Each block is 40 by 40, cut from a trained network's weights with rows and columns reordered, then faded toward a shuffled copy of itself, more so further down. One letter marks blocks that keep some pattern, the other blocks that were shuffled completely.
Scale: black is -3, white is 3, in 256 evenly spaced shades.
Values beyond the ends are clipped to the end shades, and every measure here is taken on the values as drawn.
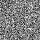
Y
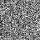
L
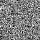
L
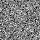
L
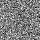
Y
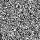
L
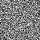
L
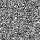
L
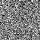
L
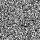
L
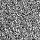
L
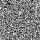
Y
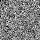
Y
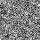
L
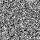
Y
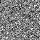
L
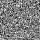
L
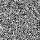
Y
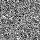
Y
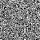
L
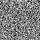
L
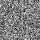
Y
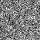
Y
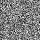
Y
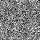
Y
